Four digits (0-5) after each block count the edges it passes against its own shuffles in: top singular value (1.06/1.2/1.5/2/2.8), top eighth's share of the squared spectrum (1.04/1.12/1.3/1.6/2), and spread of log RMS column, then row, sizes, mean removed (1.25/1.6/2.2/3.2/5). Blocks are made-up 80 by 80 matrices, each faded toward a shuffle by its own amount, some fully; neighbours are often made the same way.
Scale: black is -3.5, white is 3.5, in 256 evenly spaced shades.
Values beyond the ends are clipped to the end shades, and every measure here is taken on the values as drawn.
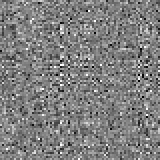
4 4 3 2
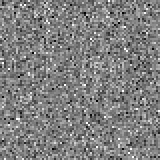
3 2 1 0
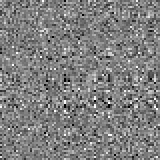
4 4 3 2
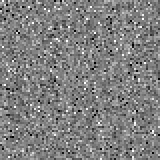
2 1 0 0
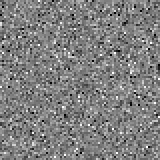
2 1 0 0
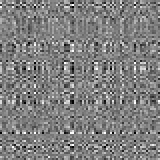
5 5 4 4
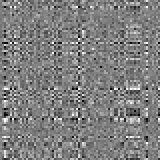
5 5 4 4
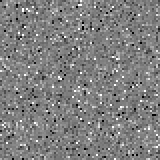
0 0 0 0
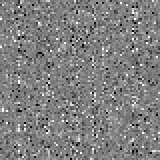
3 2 2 0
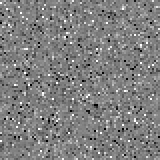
0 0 0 0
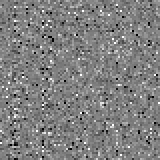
3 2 2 0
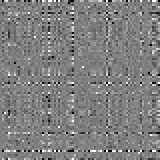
5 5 3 3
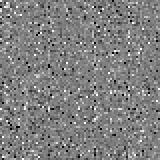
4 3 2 1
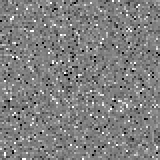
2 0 0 0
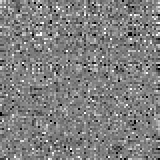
4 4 2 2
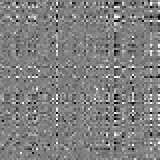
5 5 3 3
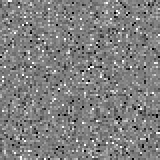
3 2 0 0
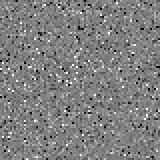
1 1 0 0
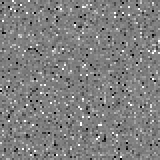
1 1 0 0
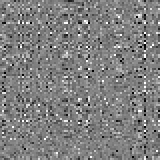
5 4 3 3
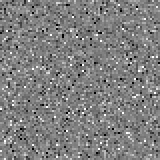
2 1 0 0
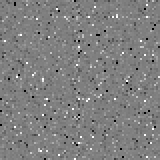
1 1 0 0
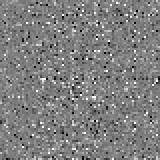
1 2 2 2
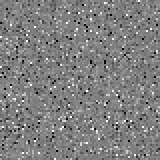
1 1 0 0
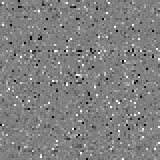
2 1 0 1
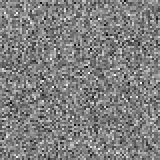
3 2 0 0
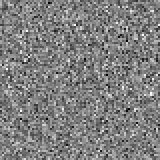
3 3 1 1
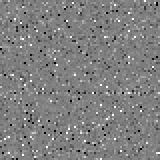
2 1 0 0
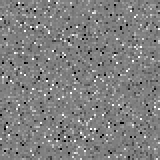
0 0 0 0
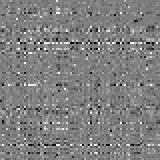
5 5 2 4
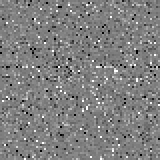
3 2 0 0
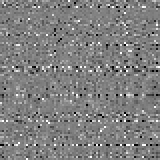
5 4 2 3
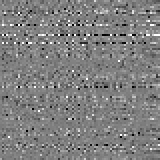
4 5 2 3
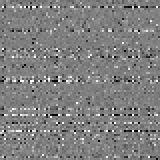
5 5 1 3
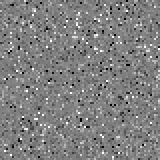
1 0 0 0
